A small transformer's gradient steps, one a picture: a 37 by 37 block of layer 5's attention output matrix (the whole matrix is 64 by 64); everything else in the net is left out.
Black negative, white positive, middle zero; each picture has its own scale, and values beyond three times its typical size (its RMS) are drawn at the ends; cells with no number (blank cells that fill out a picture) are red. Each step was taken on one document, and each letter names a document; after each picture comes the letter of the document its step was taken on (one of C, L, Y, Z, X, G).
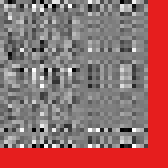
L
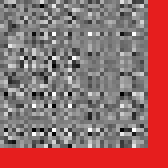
L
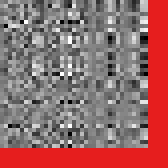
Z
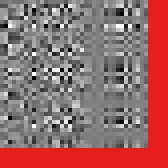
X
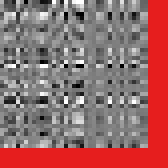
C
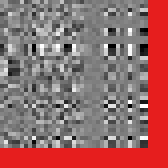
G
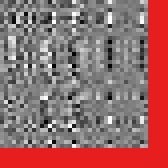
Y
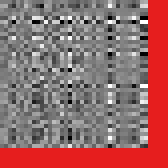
Z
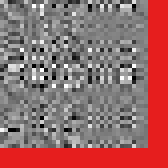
L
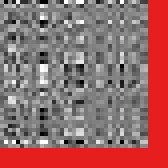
C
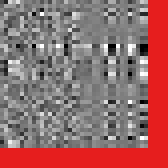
G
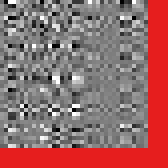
L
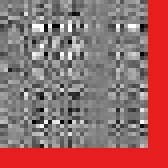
Z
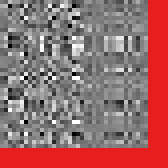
X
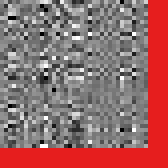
L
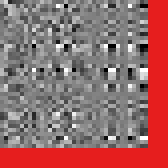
G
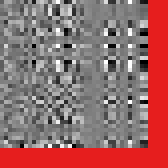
G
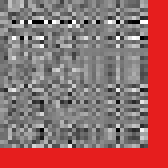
Z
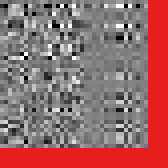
X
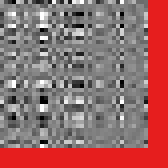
C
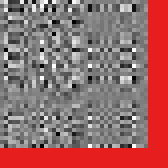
L
